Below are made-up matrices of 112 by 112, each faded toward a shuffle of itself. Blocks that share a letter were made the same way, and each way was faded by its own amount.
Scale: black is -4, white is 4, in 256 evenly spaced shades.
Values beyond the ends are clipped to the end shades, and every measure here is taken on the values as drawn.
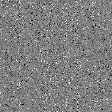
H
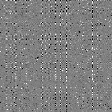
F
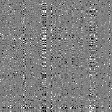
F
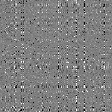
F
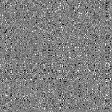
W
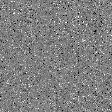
H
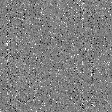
H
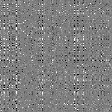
F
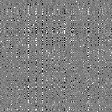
F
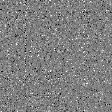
H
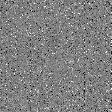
H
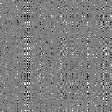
F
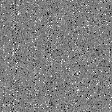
H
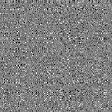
W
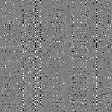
F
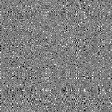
W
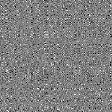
W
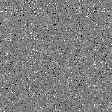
H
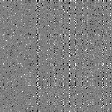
F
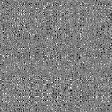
W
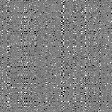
F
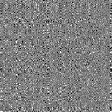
W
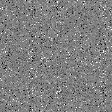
H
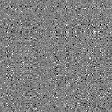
W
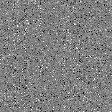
H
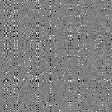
F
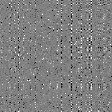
F
